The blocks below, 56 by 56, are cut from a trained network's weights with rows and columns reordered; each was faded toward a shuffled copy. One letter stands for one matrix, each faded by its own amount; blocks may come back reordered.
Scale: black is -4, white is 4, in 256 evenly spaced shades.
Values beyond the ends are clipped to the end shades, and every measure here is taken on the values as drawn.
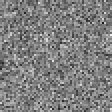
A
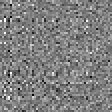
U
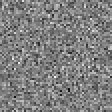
A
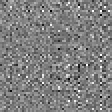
U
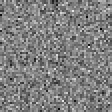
A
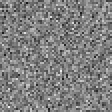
A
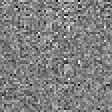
U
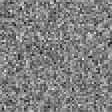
A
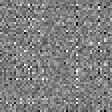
U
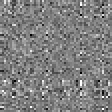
U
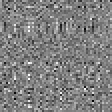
U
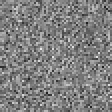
A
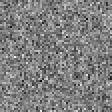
A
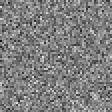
A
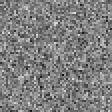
A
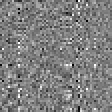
U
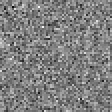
A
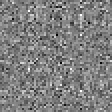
U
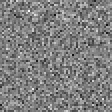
A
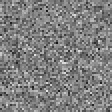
A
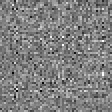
U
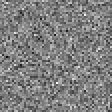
A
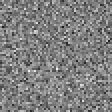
A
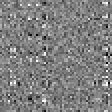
U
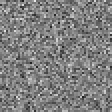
A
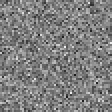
A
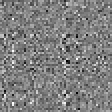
U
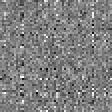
U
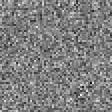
A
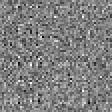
U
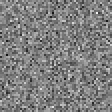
A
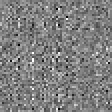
U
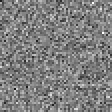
A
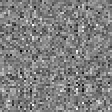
U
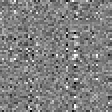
U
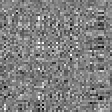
U
